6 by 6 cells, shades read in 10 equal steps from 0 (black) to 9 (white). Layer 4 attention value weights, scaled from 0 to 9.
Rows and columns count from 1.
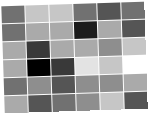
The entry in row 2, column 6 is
3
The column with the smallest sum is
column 2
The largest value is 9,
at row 4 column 6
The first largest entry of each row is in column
2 2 6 6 6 5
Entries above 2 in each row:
6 5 5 4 6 6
